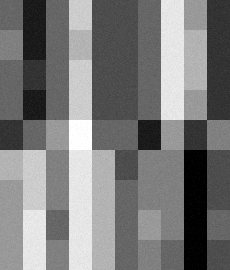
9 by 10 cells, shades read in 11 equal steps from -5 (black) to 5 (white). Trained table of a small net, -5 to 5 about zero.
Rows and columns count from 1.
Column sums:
-1 -2 -4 32 -1 -14 -7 16 -17 -19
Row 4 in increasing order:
-4 -3 -2 -2 -1 -1 -1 1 3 4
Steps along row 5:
up up up down same down up down up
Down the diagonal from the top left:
-1 -4 -1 3 -1 -2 0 0 -5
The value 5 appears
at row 5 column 4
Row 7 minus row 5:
4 4 -1 -1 3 0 4 -1 -2 -2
